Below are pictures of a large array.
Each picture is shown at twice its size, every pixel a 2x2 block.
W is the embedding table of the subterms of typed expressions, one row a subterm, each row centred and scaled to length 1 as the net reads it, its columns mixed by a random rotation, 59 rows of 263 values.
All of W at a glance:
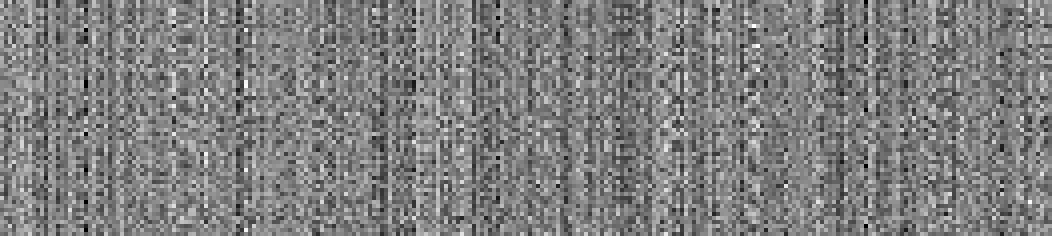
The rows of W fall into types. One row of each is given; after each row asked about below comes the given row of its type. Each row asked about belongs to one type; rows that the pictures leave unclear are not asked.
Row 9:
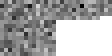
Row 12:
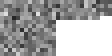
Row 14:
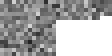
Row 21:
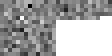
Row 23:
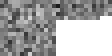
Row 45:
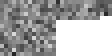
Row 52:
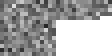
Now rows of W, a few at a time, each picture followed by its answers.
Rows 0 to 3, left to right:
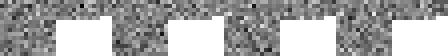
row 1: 9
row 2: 12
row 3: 12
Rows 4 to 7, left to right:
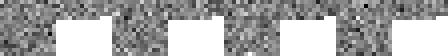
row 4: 9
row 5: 12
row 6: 14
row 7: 21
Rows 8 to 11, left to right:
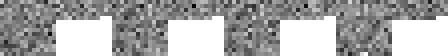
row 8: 9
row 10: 9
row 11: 23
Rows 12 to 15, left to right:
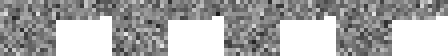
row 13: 45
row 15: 9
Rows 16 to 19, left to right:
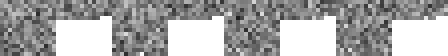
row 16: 21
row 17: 23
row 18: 12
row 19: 52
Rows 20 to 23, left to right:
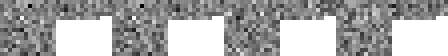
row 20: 21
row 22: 12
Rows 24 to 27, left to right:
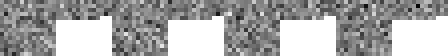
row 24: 45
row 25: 45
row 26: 12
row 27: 9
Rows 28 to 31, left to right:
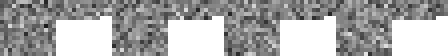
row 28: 52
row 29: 14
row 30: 45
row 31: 45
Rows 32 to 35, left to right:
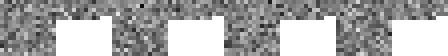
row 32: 14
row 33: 21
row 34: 14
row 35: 52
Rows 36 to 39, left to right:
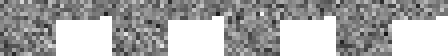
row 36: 45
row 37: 45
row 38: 12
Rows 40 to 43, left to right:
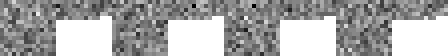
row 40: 23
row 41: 9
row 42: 21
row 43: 52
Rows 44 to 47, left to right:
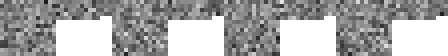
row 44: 14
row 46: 23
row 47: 45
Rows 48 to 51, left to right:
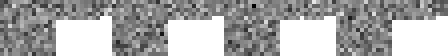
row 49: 9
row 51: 12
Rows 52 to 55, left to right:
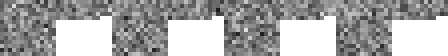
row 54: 52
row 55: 21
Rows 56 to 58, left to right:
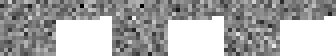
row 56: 9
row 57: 21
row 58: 45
